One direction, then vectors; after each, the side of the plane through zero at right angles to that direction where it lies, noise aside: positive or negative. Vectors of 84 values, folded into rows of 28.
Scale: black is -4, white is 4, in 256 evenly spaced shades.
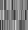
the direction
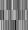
negative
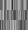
positive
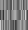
negative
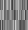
positive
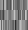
negative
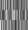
negative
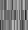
positive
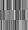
negative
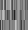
positive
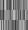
negative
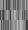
negative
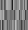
positive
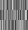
negative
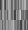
positive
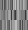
positive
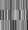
negative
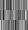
negative
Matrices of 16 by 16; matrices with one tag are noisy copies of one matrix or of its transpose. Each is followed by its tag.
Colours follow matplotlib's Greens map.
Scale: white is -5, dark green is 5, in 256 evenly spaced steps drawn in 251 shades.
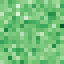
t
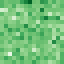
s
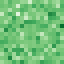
t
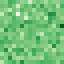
t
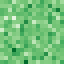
t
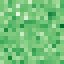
t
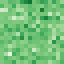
s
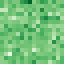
s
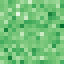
t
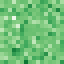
t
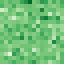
s
